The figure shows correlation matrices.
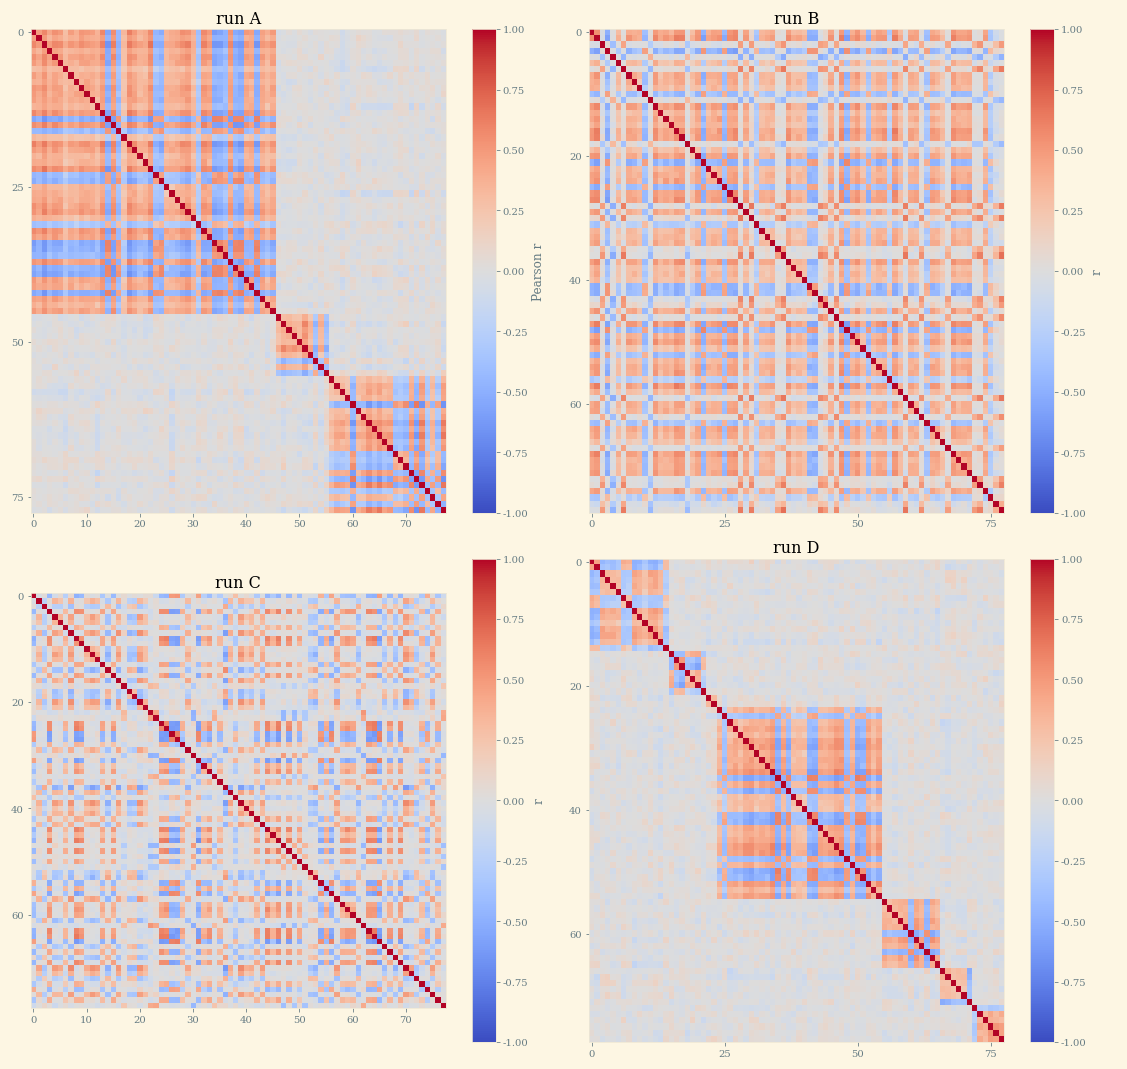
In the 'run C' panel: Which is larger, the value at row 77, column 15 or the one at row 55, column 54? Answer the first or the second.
the first
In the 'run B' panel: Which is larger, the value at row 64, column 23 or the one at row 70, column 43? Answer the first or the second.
the first
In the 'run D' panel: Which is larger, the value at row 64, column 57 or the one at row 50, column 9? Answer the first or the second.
the first
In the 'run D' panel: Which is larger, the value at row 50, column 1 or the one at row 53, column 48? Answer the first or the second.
the first
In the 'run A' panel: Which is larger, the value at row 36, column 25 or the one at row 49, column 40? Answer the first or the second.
the second
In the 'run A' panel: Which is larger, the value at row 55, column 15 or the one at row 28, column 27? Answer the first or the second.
the second
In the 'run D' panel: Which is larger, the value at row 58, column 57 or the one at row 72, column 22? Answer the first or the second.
the first
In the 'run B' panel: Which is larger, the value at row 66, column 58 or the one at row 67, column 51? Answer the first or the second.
the first
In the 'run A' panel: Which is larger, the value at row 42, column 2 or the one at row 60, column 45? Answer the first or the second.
the second
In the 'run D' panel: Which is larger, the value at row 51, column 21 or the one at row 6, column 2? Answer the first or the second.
the first
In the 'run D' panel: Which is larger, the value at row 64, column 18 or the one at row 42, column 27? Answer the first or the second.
the first
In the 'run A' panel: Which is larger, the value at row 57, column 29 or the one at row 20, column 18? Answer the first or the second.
the second
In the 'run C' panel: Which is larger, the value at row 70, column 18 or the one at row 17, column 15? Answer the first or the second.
the second
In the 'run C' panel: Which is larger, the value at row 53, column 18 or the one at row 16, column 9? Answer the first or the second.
the first
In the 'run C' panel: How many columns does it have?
78
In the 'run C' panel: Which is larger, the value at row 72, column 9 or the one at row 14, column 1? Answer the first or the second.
the first
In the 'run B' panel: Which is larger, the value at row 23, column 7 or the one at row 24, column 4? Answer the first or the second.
the first
